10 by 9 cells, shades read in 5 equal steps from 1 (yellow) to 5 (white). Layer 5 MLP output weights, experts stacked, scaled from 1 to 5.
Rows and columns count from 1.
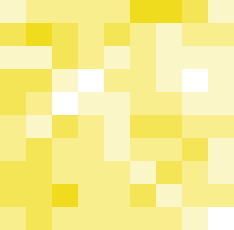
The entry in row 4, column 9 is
4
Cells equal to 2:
20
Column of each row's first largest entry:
1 7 1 4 3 2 5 6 7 9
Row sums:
24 23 32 32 32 26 27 26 23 29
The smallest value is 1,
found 4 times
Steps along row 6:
up down up up down same up same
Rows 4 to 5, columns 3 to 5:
4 5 3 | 5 4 4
